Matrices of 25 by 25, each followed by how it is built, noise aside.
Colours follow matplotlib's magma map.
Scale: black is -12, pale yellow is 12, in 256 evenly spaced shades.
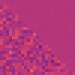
lower triangular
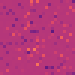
sparse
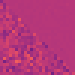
lower triangular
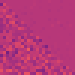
lower triangular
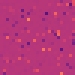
sparse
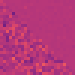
lower triangular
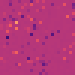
sparse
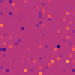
sparse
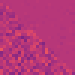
lower triangular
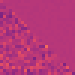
lower triangular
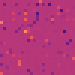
sparse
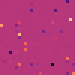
sparse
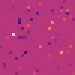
sparse
